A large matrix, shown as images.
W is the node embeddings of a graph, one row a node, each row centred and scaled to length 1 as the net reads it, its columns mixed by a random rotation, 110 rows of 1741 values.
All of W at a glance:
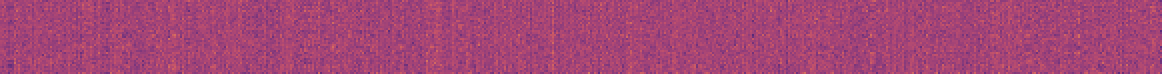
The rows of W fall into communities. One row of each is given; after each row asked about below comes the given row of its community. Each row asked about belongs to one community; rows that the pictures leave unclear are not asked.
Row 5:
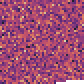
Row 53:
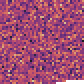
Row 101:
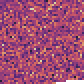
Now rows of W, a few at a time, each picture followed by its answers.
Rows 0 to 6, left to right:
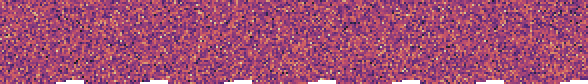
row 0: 5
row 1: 53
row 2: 53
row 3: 101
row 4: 5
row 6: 5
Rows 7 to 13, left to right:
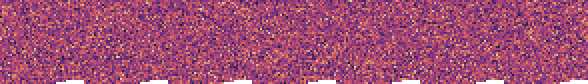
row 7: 53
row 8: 5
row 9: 101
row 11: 101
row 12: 5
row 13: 101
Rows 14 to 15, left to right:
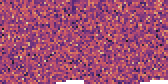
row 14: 5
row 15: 101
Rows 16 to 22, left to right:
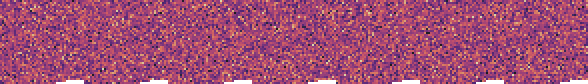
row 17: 101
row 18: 5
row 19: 101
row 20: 53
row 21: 101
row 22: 53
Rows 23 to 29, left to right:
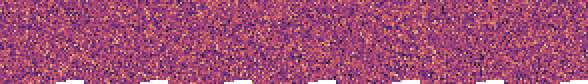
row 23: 5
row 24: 5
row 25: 53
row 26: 5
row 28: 53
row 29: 5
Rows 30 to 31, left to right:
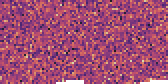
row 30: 53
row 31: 101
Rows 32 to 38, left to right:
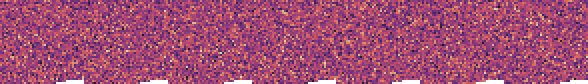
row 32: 53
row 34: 5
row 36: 5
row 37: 101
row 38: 5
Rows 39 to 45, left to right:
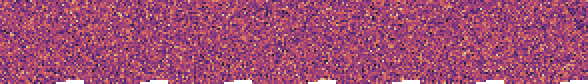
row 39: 101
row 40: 5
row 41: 53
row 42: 101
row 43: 53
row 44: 5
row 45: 5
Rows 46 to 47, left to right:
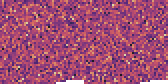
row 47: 53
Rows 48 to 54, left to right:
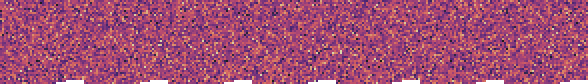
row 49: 5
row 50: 5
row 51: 53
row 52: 53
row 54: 5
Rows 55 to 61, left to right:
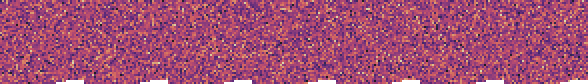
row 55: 53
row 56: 53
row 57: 5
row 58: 101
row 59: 101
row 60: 53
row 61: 101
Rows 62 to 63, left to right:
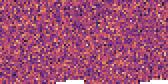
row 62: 5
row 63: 101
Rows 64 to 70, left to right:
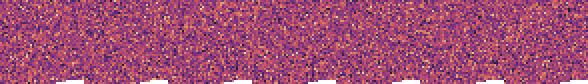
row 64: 53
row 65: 101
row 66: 101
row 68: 101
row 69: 5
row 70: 5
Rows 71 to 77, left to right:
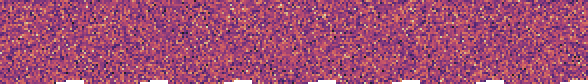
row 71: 5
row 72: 5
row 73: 101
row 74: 5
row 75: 101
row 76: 5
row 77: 101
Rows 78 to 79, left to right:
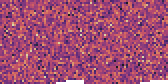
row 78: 53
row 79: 53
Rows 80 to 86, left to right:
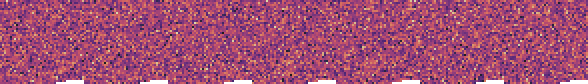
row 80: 53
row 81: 53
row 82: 5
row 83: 101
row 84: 101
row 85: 53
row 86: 5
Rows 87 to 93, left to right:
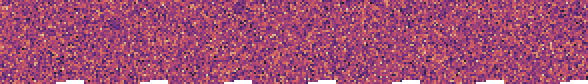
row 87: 53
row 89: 5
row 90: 53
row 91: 5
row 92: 53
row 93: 5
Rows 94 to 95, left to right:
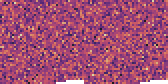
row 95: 53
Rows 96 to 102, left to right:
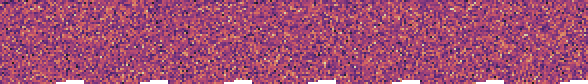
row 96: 101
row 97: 5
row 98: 101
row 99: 53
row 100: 101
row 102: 53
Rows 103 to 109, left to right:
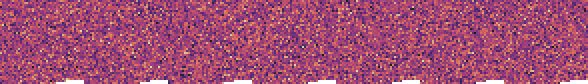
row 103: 101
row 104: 5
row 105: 101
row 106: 5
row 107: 53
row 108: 5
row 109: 5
